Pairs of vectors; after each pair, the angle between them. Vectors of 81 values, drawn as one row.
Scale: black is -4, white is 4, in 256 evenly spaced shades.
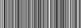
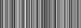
partly opposed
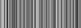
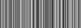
partly opposed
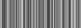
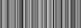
nearly opposite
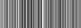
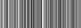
nearly parallel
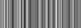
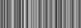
nearly opposite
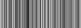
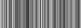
nearly parallel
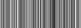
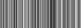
partly aligned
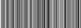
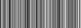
partly opposed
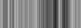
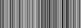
partly aligned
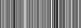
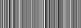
orthogonal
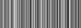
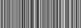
partly aligned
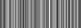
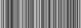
partly opposed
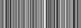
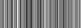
orthogonal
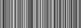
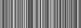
nearly parallel
